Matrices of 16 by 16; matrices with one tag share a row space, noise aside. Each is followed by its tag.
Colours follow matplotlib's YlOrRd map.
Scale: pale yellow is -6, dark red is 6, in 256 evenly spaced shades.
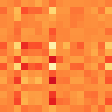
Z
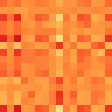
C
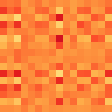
C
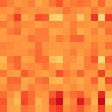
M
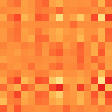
M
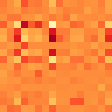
Z
